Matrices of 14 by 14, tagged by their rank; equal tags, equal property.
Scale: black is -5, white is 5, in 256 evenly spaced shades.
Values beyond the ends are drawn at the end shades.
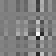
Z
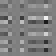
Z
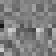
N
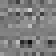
N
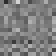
N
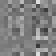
N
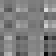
Z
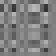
Z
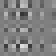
Z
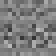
N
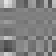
Z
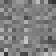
N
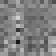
N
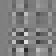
Z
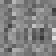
N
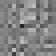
N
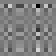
Z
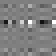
Z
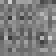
N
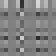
Z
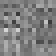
N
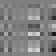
Z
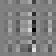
Z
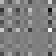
Z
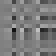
Z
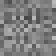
N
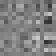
N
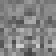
N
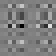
Z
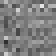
N
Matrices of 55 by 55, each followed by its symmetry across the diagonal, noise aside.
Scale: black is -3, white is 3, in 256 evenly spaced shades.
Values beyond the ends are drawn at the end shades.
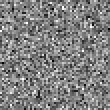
neither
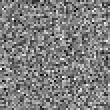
neither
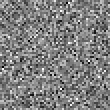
symmetric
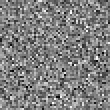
antisymmetric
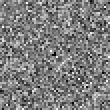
symmetric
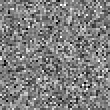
antisymmetric
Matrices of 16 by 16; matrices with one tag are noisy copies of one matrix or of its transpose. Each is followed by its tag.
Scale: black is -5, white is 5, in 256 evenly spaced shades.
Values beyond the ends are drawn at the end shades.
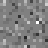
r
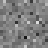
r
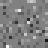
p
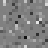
r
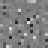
p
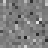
r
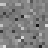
r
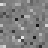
r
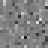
r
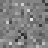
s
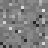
s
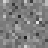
r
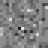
p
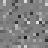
r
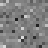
r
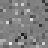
s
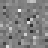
p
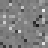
s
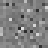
p
